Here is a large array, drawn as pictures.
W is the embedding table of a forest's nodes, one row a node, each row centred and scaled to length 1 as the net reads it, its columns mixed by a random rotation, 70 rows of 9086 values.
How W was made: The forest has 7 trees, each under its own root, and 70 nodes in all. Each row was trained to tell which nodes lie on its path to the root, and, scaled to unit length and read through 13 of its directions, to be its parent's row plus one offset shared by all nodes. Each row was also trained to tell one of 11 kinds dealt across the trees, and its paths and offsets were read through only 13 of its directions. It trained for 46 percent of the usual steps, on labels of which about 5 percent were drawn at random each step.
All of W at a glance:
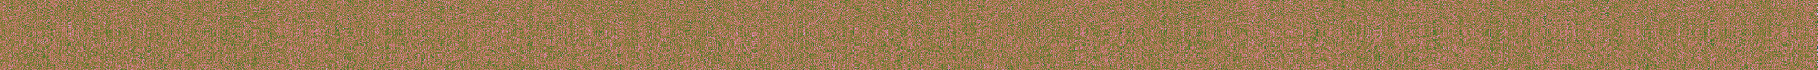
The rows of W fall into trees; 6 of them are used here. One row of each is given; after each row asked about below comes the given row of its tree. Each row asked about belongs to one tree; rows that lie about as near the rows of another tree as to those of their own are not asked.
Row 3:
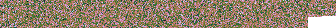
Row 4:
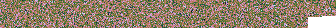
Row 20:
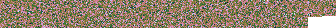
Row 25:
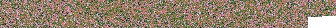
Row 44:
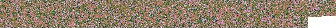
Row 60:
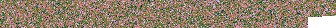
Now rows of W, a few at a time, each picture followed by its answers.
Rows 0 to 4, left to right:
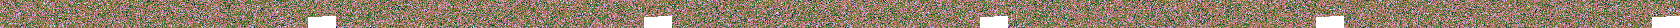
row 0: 25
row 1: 60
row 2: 60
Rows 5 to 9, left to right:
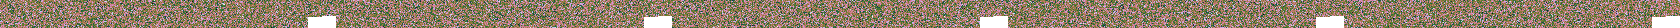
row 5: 25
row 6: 3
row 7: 4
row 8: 20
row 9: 44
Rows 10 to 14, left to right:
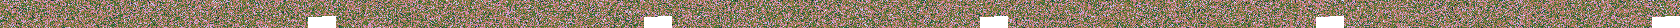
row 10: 60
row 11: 20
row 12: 25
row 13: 44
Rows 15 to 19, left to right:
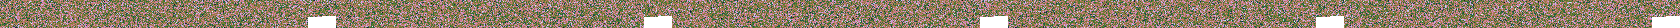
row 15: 25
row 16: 60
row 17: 44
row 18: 60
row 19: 3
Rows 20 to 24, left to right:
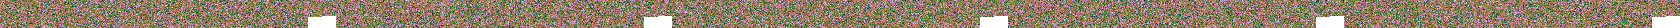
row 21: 20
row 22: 60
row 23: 60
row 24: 20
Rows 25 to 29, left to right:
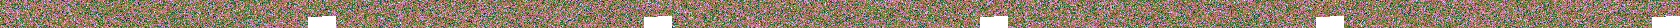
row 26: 44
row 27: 60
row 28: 25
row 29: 4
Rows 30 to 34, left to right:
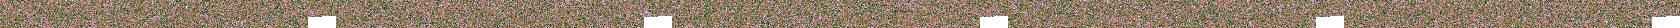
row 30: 20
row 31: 20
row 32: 4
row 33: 4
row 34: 20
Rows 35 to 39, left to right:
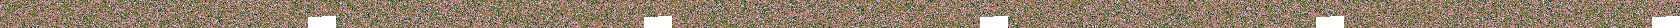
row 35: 4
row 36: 60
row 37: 44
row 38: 60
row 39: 20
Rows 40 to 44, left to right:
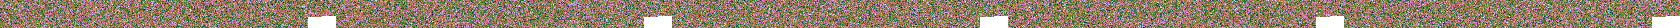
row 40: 20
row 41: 4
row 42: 3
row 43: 20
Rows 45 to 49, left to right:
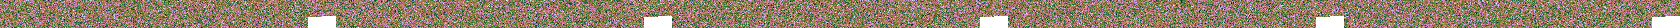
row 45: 44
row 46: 25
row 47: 4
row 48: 4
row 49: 60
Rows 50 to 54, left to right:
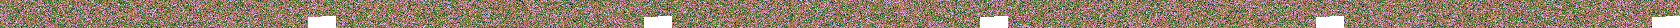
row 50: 44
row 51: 25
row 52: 60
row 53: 4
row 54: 25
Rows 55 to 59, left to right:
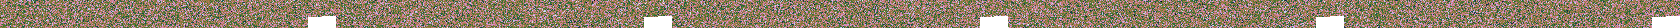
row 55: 3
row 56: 25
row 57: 4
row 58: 25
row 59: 60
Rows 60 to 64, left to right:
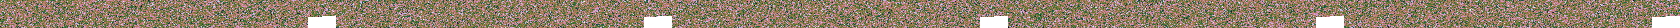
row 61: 44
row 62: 3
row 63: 60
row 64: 44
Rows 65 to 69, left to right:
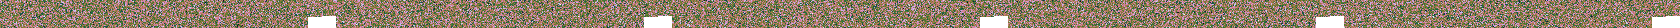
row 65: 44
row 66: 25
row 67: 4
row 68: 44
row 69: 25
